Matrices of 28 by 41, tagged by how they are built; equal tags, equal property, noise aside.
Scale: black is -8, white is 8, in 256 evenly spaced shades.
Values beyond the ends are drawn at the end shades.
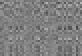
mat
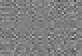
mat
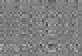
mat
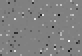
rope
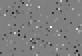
rope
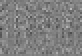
mat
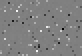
rope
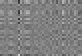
mat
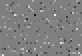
rope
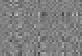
mat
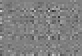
mat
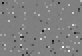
rope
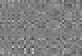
mat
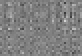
mat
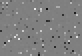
rope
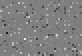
rope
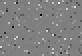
rope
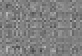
mat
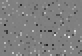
rope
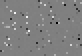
rope
